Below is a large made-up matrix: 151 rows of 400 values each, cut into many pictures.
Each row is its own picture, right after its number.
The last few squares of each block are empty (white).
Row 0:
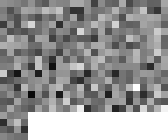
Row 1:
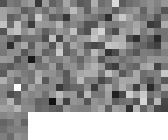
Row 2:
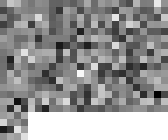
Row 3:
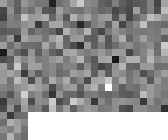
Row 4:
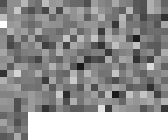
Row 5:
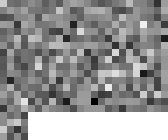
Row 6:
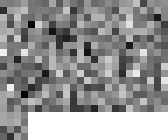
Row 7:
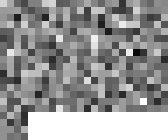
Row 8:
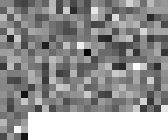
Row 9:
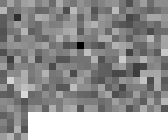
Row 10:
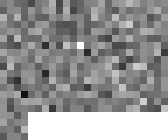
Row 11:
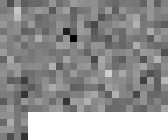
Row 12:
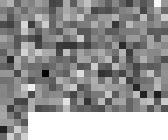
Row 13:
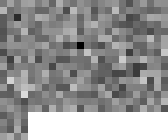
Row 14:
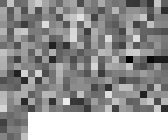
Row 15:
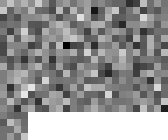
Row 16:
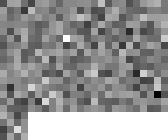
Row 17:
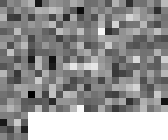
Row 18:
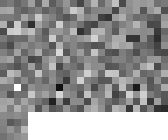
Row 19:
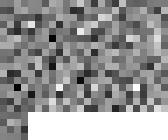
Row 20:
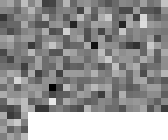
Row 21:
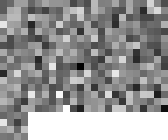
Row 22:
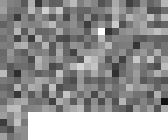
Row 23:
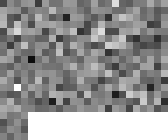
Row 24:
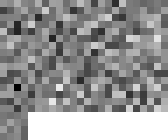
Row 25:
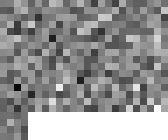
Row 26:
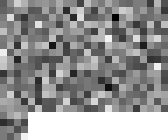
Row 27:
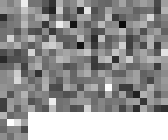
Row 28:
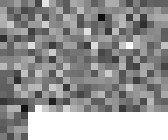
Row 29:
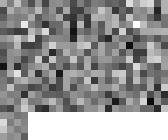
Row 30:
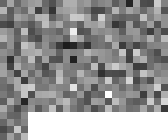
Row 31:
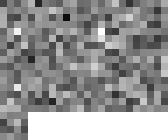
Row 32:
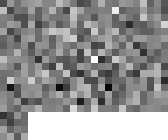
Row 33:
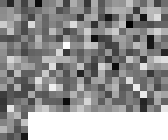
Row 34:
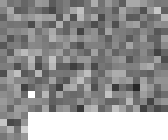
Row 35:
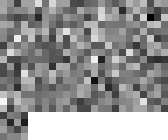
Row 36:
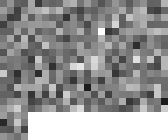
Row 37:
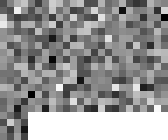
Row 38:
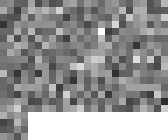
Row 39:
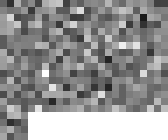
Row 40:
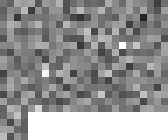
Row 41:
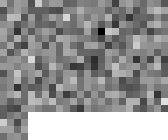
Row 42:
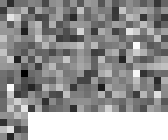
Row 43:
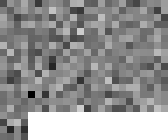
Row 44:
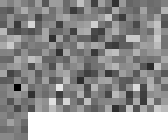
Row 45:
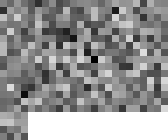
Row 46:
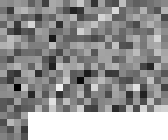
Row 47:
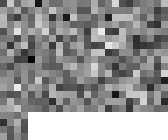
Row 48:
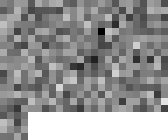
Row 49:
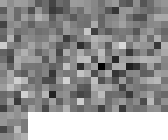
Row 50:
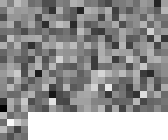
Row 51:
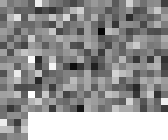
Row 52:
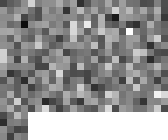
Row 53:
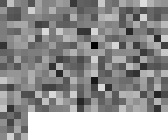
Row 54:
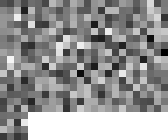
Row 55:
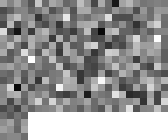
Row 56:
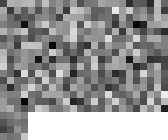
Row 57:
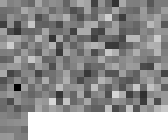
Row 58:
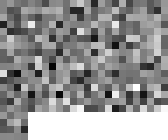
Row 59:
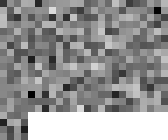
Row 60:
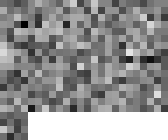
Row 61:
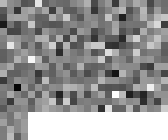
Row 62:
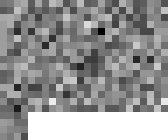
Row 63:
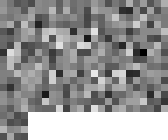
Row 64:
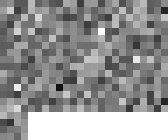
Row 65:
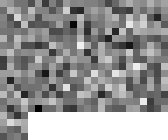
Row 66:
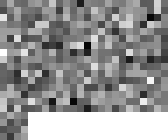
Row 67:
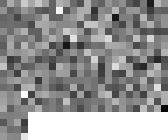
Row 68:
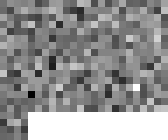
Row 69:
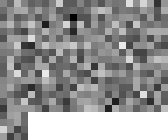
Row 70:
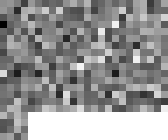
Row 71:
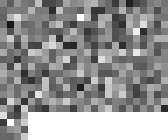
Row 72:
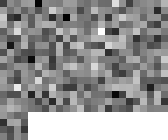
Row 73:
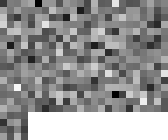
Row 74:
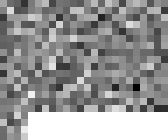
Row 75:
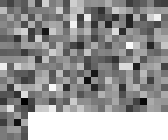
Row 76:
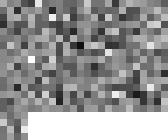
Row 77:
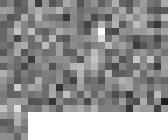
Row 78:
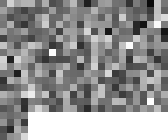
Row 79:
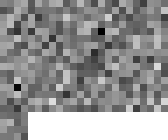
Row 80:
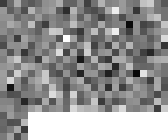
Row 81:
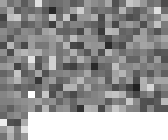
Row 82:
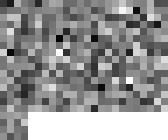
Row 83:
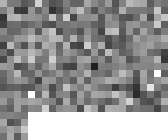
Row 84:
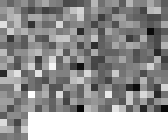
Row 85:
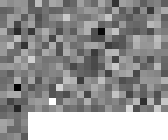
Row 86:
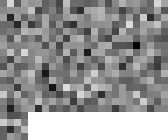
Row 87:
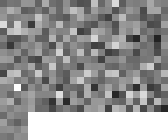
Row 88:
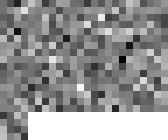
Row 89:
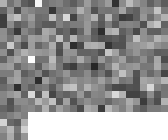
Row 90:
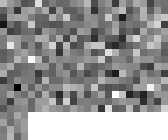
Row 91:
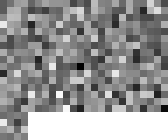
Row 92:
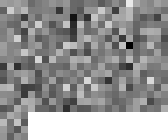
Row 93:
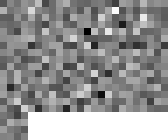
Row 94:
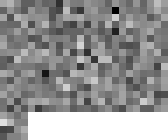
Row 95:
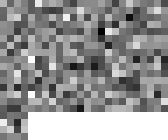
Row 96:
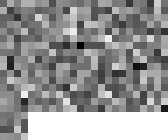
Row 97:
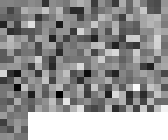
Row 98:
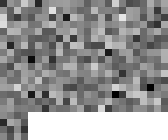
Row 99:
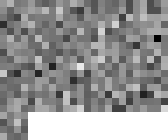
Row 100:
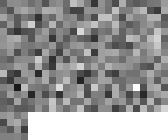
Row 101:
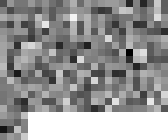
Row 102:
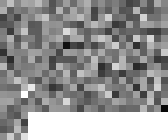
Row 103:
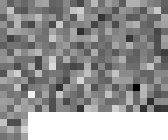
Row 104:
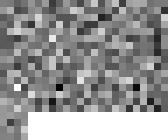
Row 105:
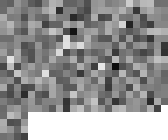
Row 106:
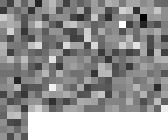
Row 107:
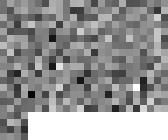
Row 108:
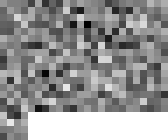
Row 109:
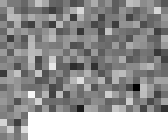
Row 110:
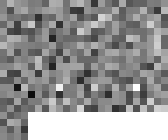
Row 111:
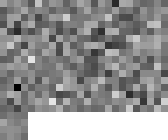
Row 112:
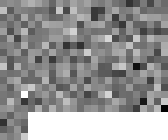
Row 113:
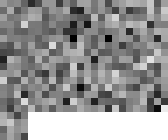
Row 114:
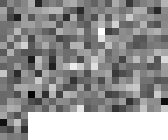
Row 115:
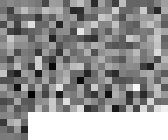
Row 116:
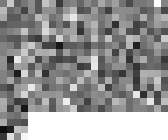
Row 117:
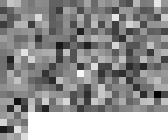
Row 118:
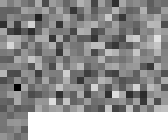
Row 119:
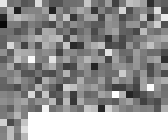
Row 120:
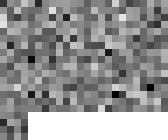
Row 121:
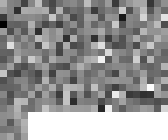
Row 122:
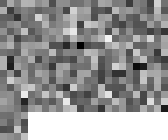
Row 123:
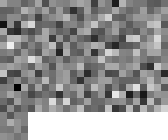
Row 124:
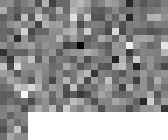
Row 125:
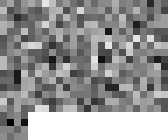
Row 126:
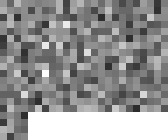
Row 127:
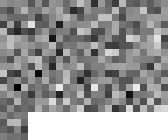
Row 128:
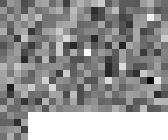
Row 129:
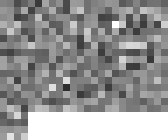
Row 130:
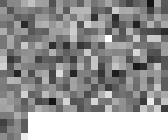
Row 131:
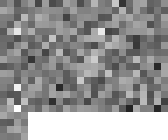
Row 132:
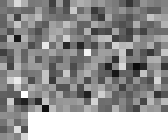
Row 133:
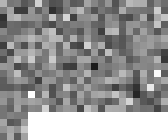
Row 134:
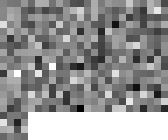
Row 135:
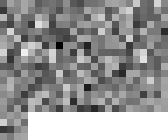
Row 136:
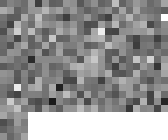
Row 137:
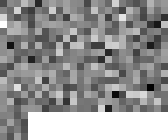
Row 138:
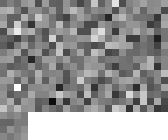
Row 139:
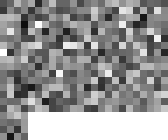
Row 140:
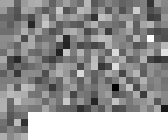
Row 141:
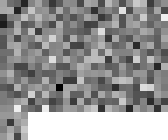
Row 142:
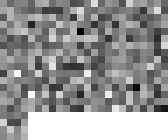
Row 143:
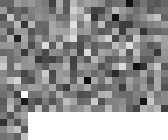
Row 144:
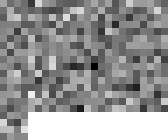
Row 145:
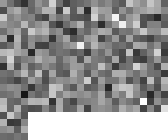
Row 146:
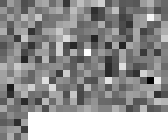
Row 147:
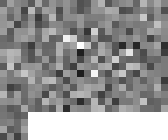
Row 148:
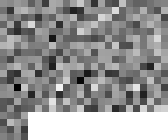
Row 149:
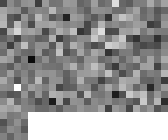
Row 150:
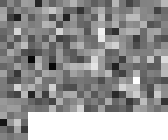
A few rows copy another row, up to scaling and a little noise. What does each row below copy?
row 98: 120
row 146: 128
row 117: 2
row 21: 91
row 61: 90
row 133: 83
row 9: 13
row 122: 96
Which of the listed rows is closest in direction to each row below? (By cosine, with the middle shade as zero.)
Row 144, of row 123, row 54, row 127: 54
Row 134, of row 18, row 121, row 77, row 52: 18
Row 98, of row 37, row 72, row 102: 72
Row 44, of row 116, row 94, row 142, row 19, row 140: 19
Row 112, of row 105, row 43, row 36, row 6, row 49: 49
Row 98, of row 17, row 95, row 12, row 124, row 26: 17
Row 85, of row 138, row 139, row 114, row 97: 97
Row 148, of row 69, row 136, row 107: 107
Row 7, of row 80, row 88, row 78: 78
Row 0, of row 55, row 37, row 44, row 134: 44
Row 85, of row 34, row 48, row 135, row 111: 111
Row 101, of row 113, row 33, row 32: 32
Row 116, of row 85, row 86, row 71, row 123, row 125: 125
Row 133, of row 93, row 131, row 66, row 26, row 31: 93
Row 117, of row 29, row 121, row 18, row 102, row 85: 102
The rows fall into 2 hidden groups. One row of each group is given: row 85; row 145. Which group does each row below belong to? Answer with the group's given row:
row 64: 85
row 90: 85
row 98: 85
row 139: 145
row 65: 145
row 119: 85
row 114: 85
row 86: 145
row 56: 145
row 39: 145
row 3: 145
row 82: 145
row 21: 85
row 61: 85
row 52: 145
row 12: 145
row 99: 85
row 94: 145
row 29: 145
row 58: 85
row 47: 85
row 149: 85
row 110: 85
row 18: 85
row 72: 85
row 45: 145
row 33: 145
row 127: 85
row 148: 85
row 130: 145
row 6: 145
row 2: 145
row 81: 85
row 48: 85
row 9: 145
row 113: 145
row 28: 145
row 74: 85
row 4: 85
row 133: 85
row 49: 145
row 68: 85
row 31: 85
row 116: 145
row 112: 145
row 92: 145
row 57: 85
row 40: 145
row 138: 85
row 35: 145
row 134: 85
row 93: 145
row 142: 85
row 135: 145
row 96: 145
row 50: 145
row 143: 145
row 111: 85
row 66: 145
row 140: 145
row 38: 85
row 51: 85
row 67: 145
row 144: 85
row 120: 85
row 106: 145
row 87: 85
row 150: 85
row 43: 85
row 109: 85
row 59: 85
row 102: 145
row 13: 145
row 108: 145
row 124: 145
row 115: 85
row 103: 85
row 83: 85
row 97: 85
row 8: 145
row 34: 85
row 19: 85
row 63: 145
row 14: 145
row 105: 145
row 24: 85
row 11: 145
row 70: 85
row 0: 85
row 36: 85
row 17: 85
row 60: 145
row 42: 145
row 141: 85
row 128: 145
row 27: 145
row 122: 145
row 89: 85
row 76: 85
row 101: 145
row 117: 145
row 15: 145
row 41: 85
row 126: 145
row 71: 145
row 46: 85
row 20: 145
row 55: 85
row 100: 85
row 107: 85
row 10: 145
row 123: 85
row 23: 85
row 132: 145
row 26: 145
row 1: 85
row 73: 85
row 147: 145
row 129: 145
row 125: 145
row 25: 85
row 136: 85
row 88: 145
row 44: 85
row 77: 85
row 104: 85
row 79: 85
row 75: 145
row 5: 145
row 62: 85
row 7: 145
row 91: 85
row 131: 85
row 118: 85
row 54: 145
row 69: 145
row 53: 145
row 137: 85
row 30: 145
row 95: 85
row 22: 85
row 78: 145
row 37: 85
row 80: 145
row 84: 85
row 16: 145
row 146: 145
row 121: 85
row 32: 145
